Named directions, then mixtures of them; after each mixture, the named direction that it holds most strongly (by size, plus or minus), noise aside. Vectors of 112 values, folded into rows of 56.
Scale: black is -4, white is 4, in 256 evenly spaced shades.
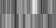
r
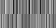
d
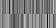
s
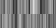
r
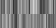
r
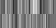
r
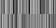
d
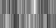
r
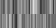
r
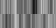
r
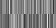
s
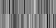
s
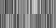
d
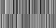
d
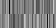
s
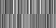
d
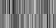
s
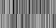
d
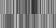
r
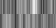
r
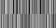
d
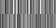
d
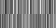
d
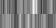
r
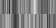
r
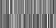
s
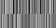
d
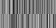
s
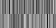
s
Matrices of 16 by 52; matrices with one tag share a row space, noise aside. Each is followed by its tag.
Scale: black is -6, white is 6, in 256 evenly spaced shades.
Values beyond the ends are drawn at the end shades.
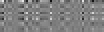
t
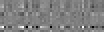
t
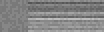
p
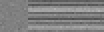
p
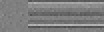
p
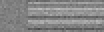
p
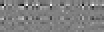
t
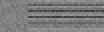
p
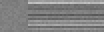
p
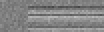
p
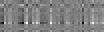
t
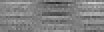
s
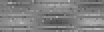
s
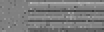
p
